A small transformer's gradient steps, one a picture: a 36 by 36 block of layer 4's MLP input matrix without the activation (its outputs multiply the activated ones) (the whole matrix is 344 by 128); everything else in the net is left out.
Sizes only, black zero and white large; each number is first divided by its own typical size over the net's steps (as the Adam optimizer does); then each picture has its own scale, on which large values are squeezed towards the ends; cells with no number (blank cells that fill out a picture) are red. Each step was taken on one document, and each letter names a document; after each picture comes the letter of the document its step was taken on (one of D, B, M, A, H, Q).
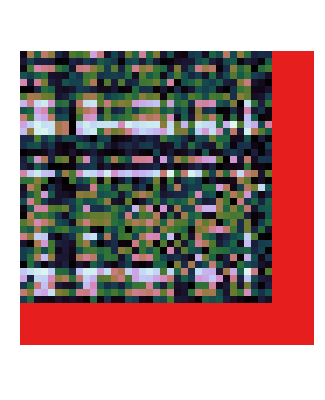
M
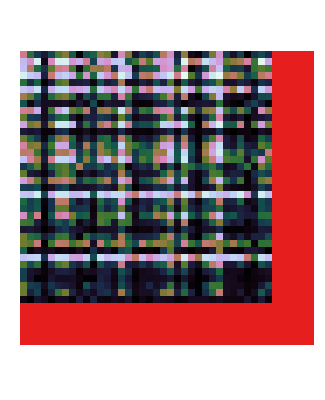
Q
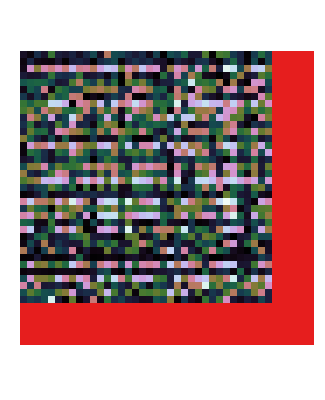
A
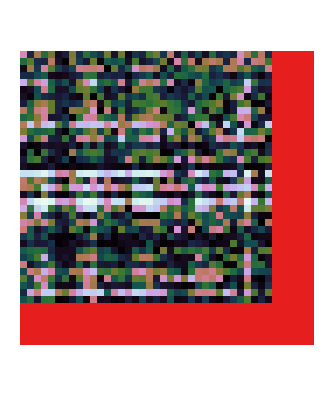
M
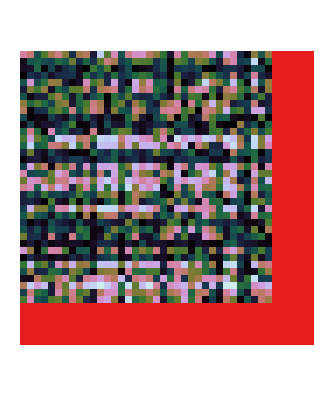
A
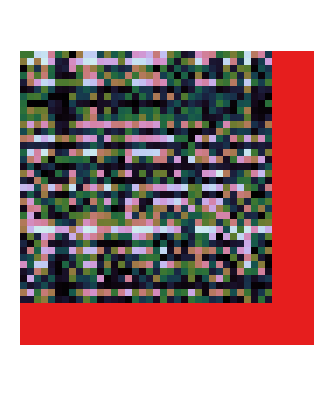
M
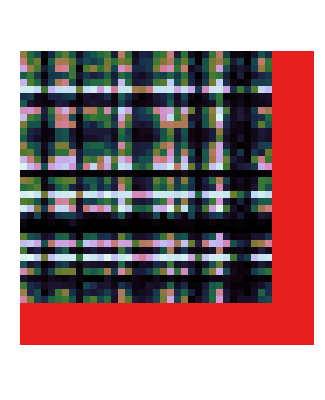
Q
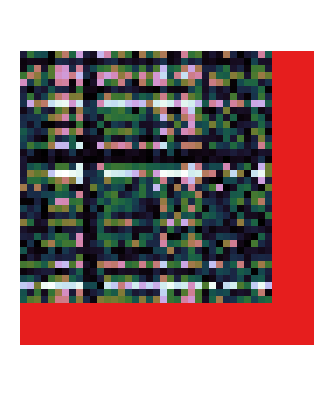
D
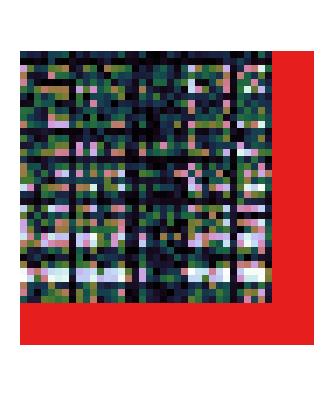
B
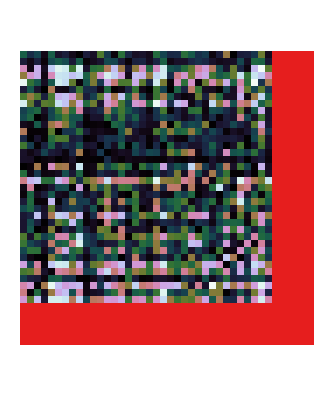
D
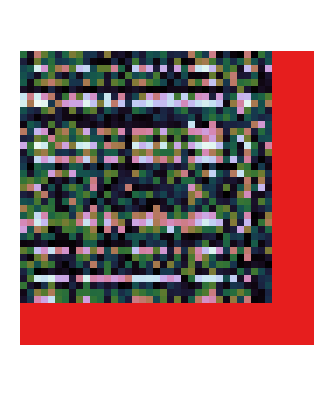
M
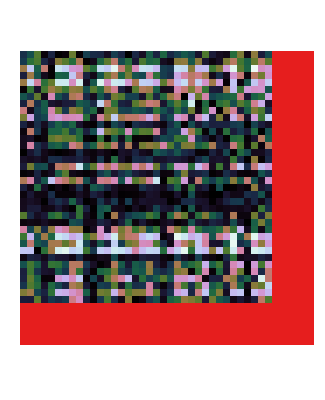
A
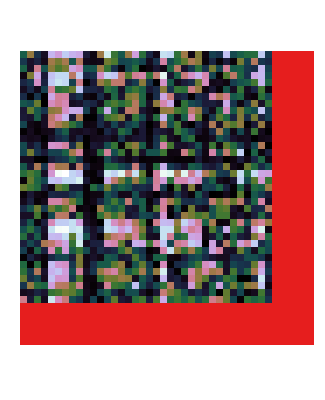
D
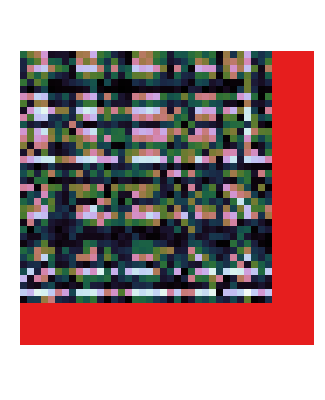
M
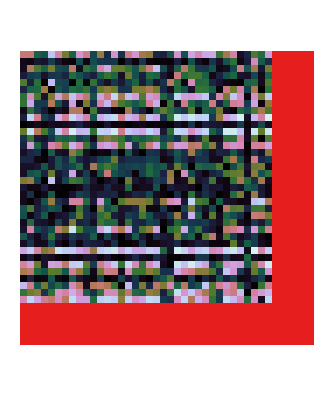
A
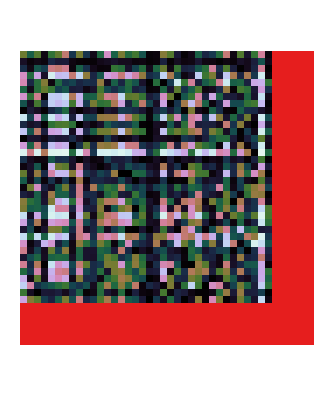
D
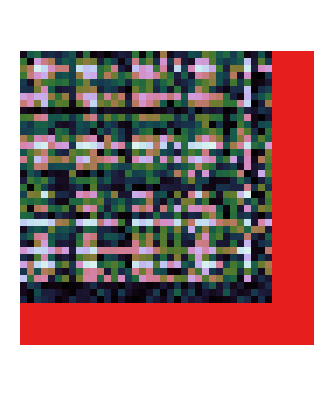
M
